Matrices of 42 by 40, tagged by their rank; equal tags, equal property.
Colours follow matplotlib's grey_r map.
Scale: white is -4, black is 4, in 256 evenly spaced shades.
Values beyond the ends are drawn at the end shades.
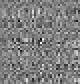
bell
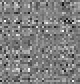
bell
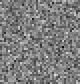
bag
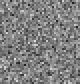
bag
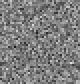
bag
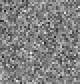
bag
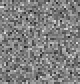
bag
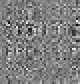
bell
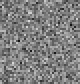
bag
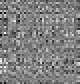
bell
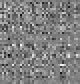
bell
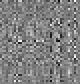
bell
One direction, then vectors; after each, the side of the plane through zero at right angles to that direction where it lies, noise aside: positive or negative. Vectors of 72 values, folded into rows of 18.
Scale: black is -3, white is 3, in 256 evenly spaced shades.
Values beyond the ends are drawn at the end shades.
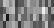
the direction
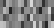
negative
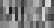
positive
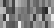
negative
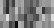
negative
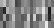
positive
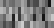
negative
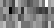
negative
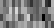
negative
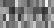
negative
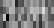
positive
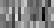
negative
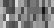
negative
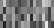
positive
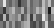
positive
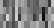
negative
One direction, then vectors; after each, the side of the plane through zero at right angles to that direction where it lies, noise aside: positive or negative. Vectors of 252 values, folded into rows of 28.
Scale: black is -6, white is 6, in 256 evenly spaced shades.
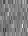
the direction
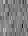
negative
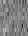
negative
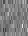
positive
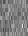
positive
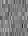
negative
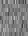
negative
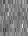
positive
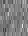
positive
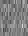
positive
